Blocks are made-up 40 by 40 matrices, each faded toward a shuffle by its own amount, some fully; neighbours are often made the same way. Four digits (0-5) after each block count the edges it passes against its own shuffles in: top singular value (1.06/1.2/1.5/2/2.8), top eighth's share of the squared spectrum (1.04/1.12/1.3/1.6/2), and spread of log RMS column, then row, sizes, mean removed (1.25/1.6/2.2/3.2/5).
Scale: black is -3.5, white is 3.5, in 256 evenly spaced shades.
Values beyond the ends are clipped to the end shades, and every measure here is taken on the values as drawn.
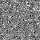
1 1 0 0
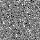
2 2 0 0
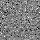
2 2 0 0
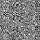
3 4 1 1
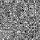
3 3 1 1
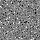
0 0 0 0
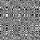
4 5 3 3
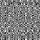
4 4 2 2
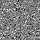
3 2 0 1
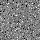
0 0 0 0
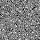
2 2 0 0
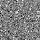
3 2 0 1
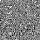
3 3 1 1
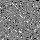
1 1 0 0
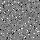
1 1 0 0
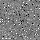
0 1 0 0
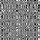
4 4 3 3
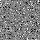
2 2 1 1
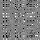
4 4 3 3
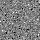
0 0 0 0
